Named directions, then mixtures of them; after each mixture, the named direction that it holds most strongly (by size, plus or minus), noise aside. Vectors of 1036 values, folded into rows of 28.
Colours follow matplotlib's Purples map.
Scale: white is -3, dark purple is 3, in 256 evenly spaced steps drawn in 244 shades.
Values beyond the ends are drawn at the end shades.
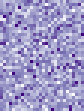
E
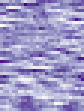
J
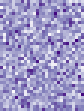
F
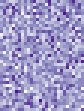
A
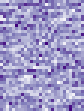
E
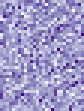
E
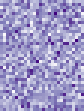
F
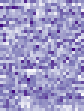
F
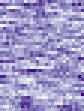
J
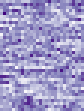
J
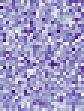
F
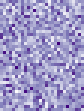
A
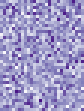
A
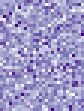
E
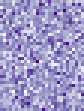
F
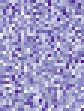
A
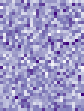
F
